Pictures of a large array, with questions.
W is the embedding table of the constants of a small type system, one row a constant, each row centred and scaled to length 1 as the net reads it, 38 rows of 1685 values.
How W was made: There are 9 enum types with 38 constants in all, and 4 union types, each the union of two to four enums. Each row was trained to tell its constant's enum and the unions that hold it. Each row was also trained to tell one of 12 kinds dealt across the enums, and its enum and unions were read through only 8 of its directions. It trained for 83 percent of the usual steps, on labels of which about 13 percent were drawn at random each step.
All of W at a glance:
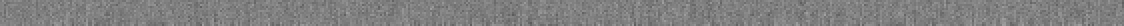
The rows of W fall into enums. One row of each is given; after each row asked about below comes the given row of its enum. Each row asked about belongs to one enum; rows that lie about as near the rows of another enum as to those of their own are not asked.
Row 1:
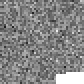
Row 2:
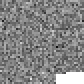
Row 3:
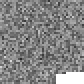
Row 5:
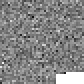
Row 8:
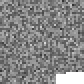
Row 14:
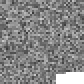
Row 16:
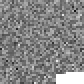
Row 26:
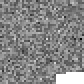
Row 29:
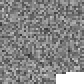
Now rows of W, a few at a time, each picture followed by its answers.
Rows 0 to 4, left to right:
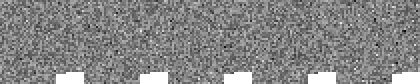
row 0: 8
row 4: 26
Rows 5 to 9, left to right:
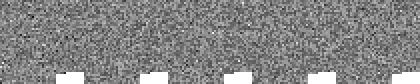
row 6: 8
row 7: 14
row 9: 1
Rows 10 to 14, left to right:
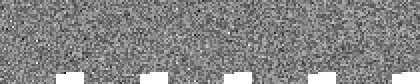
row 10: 5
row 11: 3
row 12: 8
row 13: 5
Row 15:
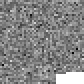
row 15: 2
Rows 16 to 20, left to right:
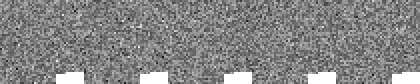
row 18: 26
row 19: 2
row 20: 14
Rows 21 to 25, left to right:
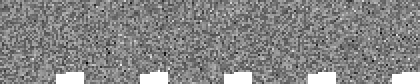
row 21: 2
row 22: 14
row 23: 2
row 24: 8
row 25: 16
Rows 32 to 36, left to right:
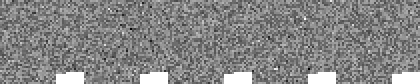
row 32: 2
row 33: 3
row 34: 16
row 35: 3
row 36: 3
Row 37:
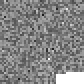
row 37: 3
